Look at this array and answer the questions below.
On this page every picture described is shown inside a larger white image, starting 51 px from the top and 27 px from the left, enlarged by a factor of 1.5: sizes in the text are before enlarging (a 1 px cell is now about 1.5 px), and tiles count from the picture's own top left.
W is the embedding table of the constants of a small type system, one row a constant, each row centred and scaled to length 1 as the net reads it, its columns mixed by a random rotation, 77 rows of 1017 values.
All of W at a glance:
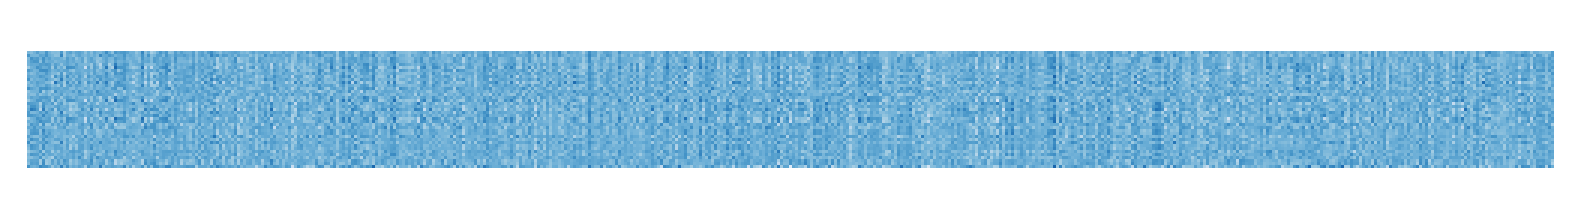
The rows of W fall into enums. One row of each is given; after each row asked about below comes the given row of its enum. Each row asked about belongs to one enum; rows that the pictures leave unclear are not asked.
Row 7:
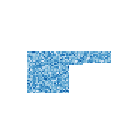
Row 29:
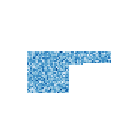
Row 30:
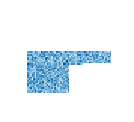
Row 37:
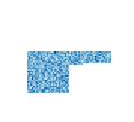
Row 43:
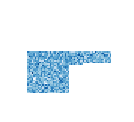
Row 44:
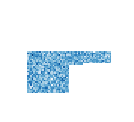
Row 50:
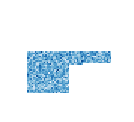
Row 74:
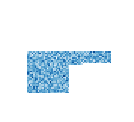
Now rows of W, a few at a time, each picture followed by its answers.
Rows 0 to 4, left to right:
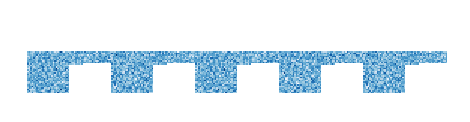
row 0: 29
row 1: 44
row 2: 29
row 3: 43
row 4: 44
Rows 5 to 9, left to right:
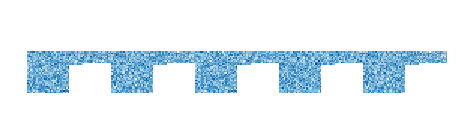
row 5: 7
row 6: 44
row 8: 30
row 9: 44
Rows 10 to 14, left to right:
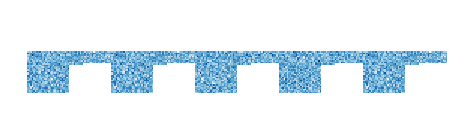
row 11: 44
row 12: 43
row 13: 30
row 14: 44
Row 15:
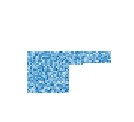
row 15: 29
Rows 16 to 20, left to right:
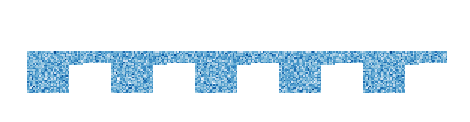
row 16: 37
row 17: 43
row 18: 43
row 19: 29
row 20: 37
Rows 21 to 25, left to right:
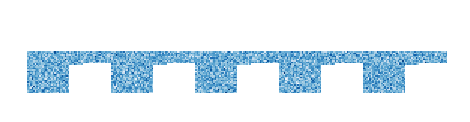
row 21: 37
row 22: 44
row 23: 29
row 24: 43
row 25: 30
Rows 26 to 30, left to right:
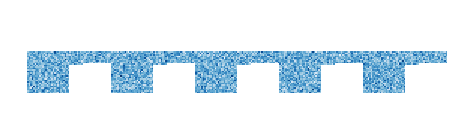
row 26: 37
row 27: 50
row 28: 74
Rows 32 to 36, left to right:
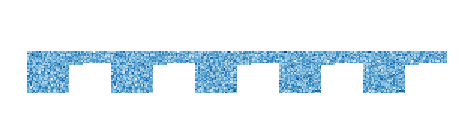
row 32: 44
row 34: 29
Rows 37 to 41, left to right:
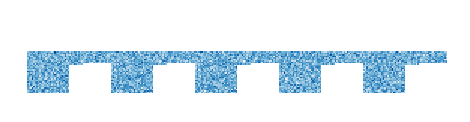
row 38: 7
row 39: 7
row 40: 43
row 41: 29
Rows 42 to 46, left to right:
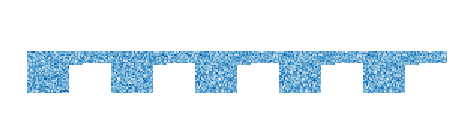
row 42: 7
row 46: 44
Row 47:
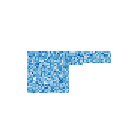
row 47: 43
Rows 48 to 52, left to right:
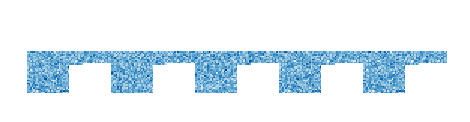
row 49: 74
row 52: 7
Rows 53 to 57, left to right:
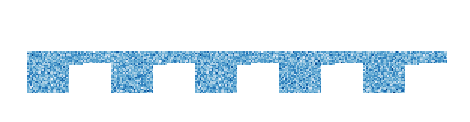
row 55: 44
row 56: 30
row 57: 29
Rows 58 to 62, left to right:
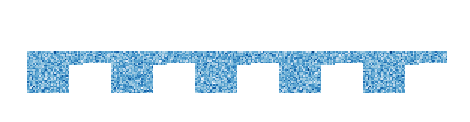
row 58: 37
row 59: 7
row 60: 43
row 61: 29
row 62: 37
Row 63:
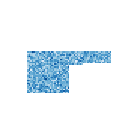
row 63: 7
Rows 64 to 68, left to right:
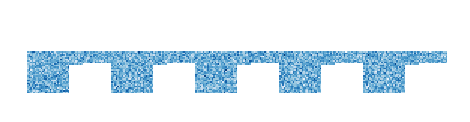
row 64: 7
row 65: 37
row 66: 50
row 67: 44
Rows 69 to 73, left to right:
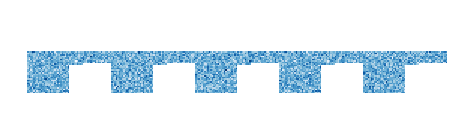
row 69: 7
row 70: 37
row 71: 50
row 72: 7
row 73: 74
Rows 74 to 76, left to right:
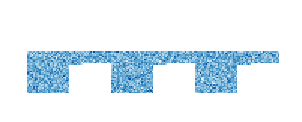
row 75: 7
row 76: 43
